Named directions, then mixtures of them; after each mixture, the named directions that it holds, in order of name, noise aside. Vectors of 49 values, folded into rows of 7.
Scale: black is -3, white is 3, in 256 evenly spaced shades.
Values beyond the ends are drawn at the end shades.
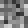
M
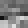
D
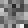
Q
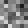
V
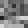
D, Q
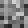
M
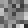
Q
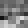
D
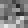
D, M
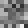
Q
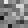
M, V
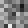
Q, V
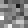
M, V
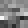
D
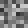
M, Q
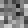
M
